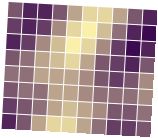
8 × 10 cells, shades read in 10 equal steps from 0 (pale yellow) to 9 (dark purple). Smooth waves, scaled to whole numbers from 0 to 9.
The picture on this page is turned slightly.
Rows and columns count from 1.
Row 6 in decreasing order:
6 5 5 5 5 5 4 4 3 3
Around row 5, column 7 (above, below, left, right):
6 5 4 7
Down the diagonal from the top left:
6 8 4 2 3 4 4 7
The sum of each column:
53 50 38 24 14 19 33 47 55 50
